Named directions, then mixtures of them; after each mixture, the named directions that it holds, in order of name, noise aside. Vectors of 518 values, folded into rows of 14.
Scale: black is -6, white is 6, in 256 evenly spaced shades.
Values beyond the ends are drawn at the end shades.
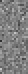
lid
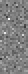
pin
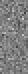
lid, pin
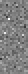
pin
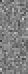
lid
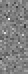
pin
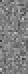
lid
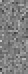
lid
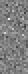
lid, pin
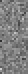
lid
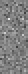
lid, pin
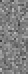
lid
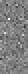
pin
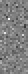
pin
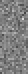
lid, pin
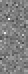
pin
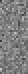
lid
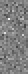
lid, pin
